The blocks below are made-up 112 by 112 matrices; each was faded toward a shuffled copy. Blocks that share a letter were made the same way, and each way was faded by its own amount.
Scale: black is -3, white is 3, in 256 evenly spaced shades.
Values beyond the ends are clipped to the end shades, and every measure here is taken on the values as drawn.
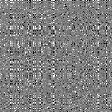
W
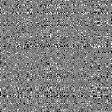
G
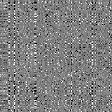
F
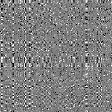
F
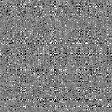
G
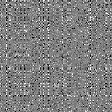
W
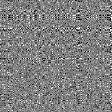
G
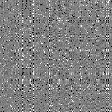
F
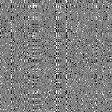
F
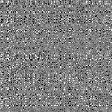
G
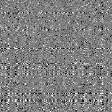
G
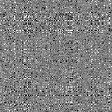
G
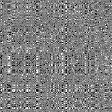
W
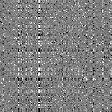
F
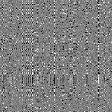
F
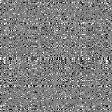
G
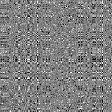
W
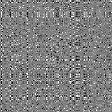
W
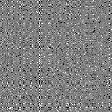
W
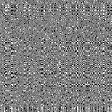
W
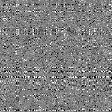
G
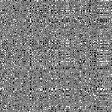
G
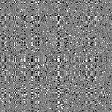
F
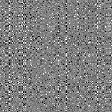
F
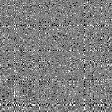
G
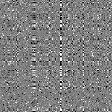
W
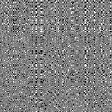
W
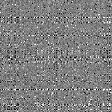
G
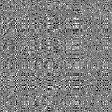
F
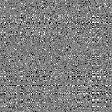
G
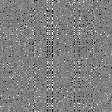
F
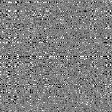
G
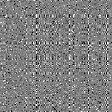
W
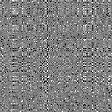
W
